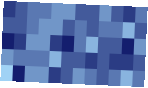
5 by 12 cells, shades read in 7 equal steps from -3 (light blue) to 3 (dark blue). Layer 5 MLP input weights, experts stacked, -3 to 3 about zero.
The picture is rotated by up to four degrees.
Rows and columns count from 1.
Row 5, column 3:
-1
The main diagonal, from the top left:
2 1 -1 0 2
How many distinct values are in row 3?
6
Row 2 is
1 1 0 -1 -1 1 0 1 0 0 -2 1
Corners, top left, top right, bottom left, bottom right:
2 0 -3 0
